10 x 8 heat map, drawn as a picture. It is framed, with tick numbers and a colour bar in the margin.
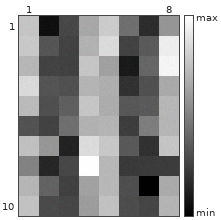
Calmest part: centre. Stripes: upright, repeating 2 times. Ninth with the lowest average: bottom right. Slope: none.
